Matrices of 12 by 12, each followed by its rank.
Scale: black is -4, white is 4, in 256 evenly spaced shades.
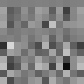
two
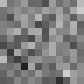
full rank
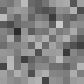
full rank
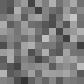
full rank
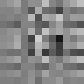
two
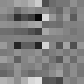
two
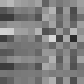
two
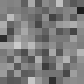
full rank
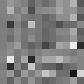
two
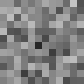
full rank
